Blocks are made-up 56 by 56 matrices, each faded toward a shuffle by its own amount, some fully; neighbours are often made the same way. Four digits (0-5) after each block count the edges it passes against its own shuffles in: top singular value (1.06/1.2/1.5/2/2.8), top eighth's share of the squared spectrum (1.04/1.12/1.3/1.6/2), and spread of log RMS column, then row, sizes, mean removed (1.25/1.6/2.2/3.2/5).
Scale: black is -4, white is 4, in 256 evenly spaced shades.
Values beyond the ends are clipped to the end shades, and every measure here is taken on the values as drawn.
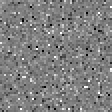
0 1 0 0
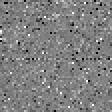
1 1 0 0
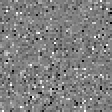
0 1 0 1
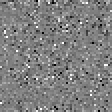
1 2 1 1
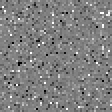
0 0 0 0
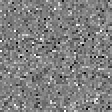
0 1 0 2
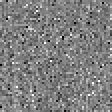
2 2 0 0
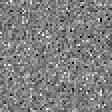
2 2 0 0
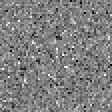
0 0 0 0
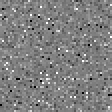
1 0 0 0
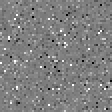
1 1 0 0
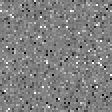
1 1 0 0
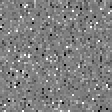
0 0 0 0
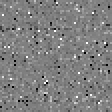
0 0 0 0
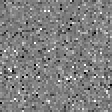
1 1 0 1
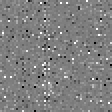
3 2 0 0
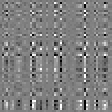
5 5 4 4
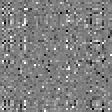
4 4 2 2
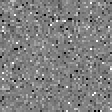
3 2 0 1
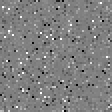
1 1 0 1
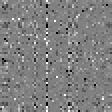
4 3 2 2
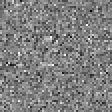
0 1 0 2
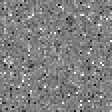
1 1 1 0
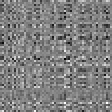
4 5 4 4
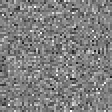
3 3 1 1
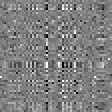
5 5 3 3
